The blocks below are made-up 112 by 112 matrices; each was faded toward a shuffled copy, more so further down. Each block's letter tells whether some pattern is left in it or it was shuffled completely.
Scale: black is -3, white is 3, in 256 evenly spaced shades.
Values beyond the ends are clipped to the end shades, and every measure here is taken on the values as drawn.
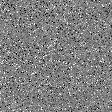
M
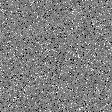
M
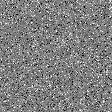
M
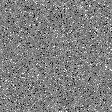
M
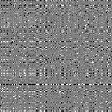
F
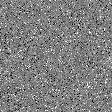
M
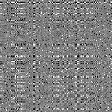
F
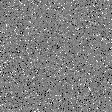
M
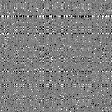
F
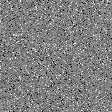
M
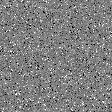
M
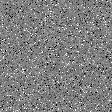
M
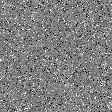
M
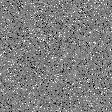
M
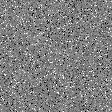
M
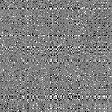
F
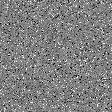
M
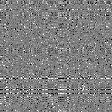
F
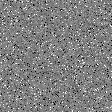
M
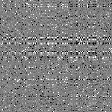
F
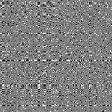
F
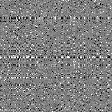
F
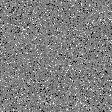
M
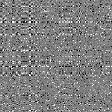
F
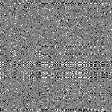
F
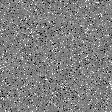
M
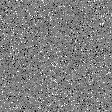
M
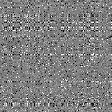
F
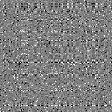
F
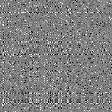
F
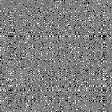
F
